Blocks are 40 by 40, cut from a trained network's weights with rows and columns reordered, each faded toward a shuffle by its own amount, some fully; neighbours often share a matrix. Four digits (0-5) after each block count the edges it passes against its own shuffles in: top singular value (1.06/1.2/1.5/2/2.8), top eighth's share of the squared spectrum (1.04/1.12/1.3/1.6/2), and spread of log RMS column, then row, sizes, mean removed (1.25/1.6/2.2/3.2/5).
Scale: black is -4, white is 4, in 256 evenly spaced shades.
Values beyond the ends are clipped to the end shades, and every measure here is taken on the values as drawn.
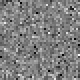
1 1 0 0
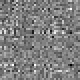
3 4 2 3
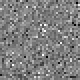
1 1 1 0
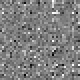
3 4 2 2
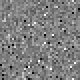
0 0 0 0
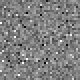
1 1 0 0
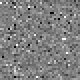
2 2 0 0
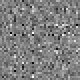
3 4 2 1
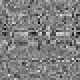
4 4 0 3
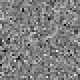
0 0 0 0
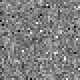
1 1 0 0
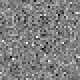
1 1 0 0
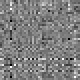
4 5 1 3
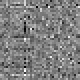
3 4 1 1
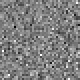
2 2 0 0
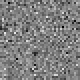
3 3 0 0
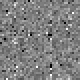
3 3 1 0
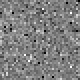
1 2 1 0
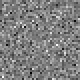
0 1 0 0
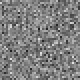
2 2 0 0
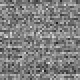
3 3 0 1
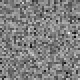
0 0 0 0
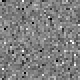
1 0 0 0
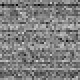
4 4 0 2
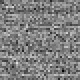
2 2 0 1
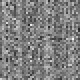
3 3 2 1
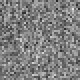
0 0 0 0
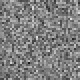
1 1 0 0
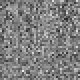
2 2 1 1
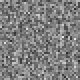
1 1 0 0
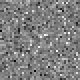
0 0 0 0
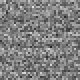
2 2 0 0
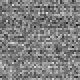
3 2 0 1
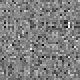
3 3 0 2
